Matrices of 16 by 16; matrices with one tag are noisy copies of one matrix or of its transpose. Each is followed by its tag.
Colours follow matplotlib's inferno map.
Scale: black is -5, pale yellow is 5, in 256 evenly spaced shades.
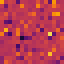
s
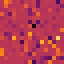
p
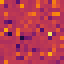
s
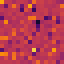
s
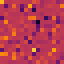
s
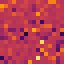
p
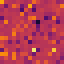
s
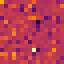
s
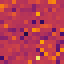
p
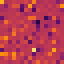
s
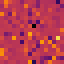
p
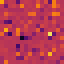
s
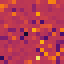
p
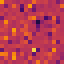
s
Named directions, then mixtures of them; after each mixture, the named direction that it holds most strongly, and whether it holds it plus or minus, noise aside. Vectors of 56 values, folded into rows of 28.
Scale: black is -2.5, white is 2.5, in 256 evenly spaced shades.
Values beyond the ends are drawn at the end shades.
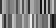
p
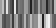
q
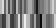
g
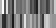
q, plus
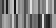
q, minus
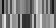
g, minus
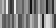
q, plus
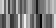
g, plus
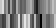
g, plus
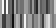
q, plus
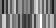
g, minus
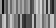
g, minus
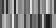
q, minus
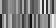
p, minus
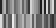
p, plus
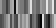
q, minus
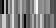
g, minus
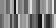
q, minus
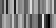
q, minus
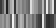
q, minus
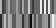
p, minus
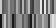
p, minus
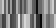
g, plus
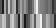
g, minus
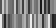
p, plus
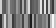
p, minus
